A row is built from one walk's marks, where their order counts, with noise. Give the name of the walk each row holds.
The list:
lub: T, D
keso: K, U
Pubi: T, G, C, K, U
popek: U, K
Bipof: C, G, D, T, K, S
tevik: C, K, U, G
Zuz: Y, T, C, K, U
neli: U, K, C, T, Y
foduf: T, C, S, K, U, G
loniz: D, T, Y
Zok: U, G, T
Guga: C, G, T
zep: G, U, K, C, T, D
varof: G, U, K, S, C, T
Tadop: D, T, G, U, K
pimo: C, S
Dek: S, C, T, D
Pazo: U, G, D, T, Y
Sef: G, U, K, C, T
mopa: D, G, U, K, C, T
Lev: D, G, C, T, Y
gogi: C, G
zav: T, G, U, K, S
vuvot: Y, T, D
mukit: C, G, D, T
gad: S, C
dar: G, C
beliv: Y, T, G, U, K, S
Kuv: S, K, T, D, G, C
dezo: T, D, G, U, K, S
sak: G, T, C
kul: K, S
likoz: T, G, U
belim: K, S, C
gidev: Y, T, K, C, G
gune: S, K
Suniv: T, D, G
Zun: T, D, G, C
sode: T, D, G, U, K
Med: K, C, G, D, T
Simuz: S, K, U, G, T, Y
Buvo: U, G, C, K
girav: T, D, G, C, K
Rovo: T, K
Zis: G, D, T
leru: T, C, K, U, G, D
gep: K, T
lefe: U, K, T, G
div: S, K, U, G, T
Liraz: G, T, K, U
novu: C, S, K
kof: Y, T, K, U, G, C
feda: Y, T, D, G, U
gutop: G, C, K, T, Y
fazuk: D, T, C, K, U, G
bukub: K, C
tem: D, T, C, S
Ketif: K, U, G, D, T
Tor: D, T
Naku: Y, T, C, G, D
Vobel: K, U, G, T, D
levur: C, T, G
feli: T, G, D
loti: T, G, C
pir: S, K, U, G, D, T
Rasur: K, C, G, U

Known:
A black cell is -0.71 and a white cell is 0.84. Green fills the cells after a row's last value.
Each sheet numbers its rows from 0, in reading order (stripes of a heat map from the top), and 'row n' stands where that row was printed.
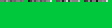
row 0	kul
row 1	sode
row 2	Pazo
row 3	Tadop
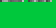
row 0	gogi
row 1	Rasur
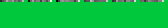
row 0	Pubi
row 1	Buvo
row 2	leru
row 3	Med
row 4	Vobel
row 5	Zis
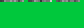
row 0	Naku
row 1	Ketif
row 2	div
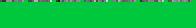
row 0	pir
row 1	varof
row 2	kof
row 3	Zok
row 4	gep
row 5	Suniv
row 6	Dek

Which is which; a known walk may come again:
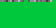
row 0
loniz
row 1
Guga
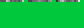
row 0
varof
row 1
zav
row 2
tevik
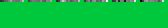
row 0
dezo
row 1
Rovo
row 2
foduf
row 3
lefe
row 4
Tadop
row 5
leru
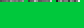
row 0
likoz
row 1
Med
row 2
Buvo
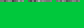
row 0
Tor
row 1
vuvot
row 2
kul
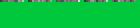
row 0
Suniv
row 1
Naku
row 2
Liraz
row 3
mopa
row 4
div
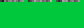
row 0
kof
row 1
Pubi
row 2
pir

